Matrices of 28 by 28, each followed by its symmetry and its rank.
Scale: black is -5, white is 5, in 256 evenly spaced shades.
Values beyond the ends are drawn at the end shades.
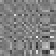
symmetric, rank three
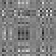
neither, rank two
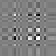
symmetric, rank one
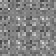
symmetric, rank three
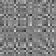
antisymmetric, rank two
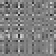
neither, rank two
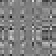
neither, rank two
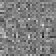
neither, rank five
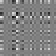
symmetric, rank one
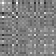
symmetric, rank three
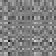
neither, rank two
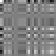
symmetric, rank one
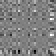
antisymmetric, rank two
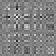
symmetric, rank three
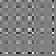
symmetric, rank one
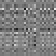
neither, rank two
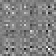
symmetric, rank three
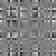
antisymmetric, rank two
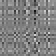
neither, rank two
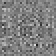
neither, rank five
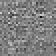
neither, rank five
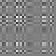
symmetric, rank one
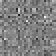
neither, rank five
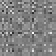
symmetric, rank three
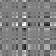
symmetric, rank one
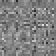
neither, rank five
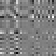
antisymmetric, rank two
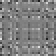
antisymmetric, rank two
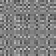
antisymmetric, rank two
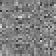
neither, rank five
